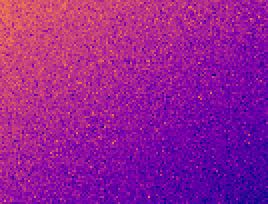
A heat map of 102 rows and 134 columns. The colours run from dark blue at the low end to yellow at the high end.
The values follow a bell shape. On average the colour sits 30% of the way up the scale. The top left is the ninth with the highest average. Fine speckle covers the field. The field climbs toward the top left.
